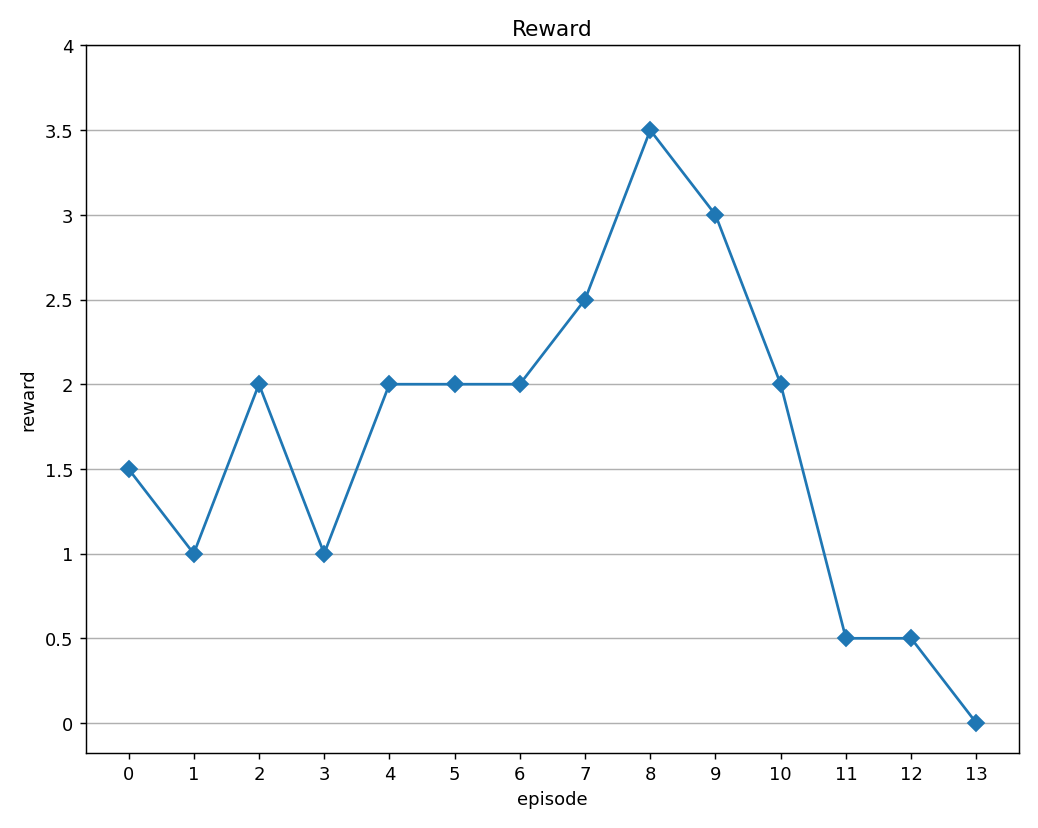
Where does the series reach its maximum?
8
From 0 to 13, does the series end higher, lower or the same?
lower
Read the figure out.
Title: Reward
x-axis: episode, ticks 0 1 2 3 4 5 6 7 8 9 10 11 12 13
y-axis: reward, ticks 0 0.5 1 1.5 2 2.5 3 3.5 4
Values:
1.5 1 2 1 2 2 2 2.5 3.5 3 2 0.5 0.5 0
